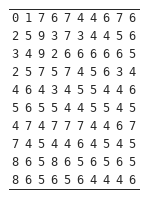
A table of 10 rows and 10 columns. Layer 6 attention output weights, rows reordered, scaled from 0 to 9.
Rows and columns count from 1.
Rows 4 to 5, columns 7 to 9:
5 6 3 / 5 4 4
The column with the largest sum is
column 3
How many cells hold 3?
5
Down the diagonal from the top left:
0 5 9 5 4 4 4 5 6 6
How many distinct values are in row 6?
3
